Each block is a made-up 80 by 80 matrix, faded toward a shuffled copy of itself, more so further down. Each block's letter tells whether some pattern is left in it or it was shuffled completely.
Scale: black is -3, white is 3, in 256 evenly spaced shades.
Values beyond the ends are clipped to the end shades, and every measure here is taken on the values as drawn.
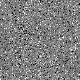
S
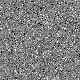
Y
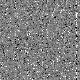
S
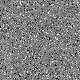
Y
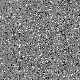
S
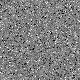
Y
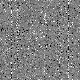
S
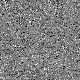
Y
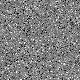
Y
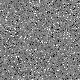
Y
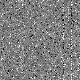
S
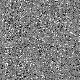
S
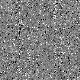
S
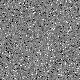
Y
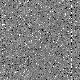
S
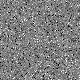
Y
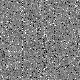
S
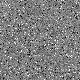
Y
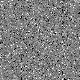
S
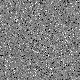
Y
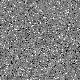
Y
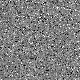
Y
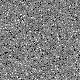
Y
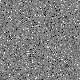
Y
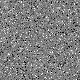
Y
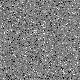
Y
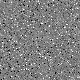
Y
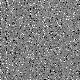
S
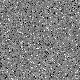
Y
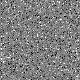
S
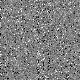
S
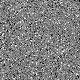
Y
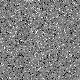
Y
